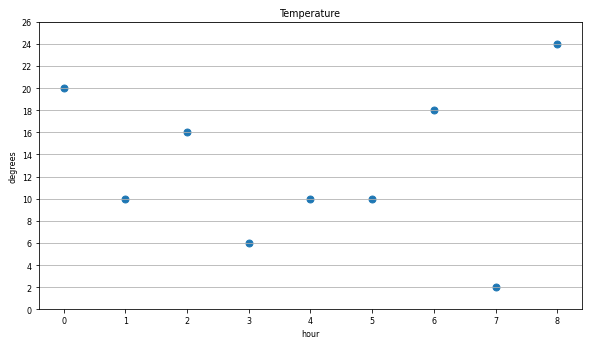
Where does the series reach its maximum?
8
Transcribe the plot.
Title: Temperature
x-axis: hour, ticks 0 1 2 3 4 5 6 7 8
y-axis: degrees, ticks 0 2 4 6 8 10 12 14 16 18 20 22 24 26
Values:
20 10 16 6 10 10 18 2 24
